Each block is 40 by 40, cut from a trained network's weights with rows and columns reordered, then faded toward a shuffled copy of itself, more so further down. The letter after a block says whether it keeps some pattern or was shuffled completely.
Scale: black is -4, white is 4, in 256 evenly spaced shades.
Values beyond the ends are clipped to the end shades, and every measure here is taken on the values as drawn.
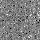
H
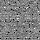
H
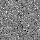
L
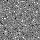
L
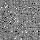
H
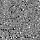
H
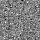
L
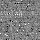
H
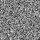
L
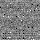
H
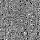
H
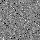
L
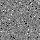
L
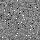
L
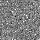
H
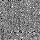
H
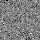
L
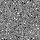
L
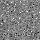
H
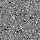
L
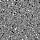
L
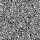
L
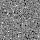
L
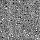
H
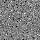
L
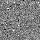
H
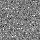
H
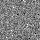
L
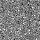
L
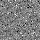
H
